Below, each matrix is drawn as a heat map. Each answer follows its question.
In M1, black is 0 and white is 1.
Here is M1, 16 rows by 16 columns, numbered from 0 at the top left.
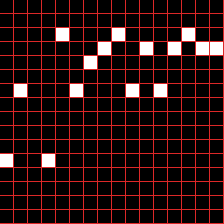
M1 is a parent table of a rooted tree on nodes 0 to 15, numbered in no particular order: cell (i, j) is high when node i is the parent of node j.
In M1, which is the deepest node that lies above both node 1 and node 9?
6
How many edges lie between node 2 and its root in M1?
0
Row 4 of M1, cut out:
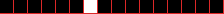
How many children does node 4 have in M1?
1
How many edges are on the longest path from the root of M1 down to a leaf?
5
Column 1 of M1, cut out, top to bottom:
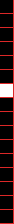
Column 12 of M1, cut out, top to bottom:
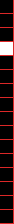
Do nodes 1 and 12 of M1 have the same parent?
no
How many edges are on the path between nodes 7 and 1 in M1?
4
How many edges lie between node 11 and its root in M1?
3
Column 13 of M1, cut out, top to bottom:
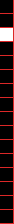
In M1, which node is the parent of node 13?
2
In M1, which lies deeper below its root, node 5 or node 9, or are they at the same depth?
the same depth
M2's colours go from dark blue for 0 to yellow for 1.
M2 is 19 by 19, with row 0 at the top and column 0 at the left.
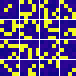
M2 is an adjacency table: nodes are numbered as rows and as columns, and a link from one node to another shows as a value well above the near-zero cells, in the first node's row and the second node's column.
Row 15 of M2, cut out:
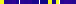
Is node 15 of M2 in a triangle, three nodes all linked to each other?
no
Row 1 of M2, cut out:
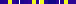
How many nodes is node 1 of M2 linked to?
4
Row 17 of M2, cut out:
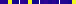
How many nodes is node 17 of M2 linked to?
3
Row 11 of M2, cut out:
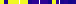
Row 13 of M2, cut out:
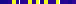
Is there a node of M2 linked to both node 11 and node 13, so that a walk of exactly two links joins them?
yes
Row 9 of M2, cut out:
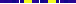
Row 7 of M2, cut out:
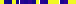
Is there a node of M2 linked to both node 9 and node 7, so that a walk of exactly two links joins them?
yes
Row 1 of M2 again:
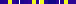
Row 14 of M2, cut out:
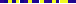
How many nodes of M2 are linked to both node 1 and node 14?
3
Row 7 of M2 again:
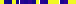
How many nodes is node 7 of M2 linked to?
8
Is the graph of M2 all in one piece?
yes
